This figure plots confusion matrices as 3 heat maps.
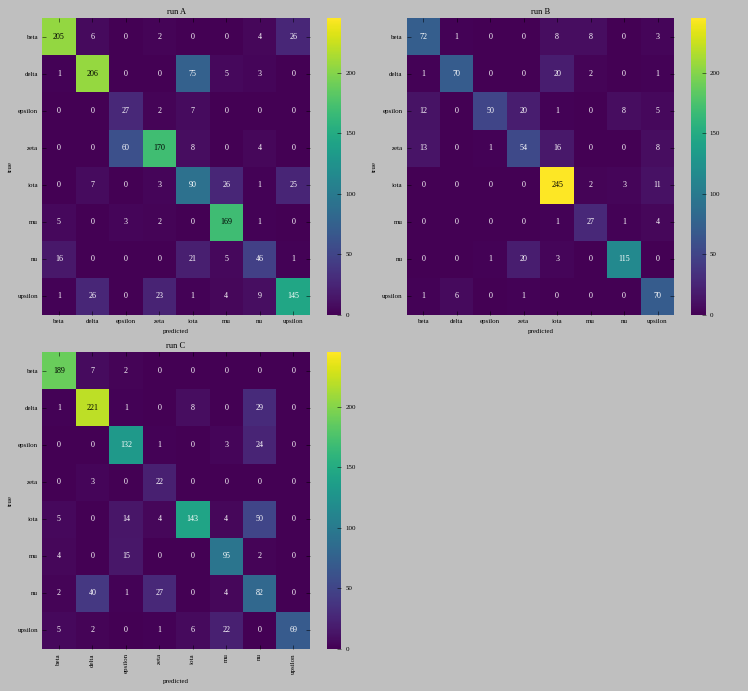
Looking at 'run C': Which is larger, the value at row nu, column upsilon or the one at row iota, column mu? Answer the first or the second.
the second
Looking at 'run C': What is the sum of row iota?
220
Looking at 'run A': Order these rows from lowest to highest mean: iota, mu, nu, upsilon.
nu, iota, mu, upsilon
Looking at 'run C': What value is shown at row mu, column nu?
2
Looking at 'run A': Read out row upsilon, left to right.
1 26 0 23 1 4 9 145
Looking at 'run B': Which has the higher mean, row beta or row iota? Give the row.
iota
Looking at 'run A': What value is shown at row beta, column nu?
4
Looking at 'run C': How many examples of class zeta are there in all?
25
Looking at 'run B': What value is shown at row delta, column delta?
70
